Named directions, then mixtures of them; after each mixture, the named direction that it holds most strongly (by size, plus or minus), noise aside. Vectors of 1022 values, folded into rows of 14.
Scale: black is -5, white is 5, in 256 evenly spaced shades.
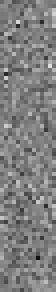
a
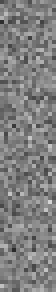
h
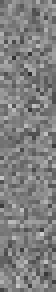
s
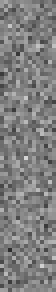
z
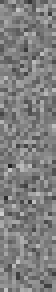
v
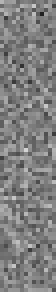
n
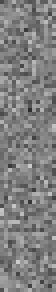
v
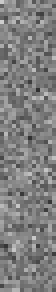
h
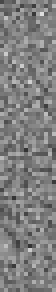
n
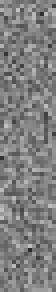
n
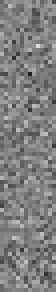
s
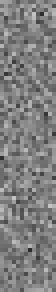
n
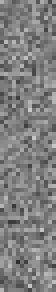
s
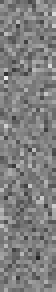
a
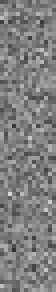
h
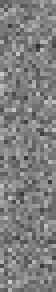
z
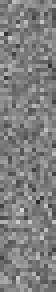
a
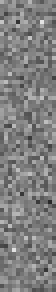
h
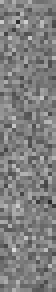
h
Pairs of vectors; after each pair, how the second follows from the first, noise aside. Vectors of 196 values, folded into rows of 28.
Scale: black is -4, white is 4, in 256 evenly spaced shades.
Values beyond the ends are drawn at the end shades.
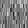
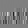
partly zeroed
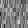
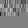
partly zeroed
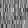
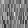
shuffled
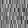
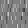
partly zeroed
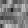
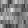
negated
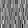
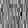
shuffled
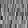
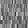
negated
